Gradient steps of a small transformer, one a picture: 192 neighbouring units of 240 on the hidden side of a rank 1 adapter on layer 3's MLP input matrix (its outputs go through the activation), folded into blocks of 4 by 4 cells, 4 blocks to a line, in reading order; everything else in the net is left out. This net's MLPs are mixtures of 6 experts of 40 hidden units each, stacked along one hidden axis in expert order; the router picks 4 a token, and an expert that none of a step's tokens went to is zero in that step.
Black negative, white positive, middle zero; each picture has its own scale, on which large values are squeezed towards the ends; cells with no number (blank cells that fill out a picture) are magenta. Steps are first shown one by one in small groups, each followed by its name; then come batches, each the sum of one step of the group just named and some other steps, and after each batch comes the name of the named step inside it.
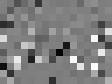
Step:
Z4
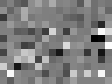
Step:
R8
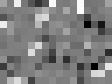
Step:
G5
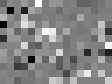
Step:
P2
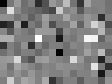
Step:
Z4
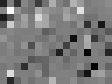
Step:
G5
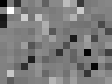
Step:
P2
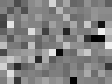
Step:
R8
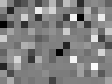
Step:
Z4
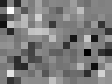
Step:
P2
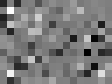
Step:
R8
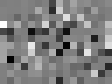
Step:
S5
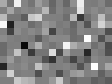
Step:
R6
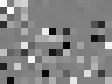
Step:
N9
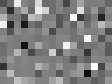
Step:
R6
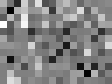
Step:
S5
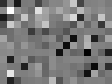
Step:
S5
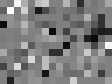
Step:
N9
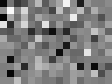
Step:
S5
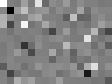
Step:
R6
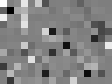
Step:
N9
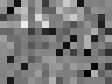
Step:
S5
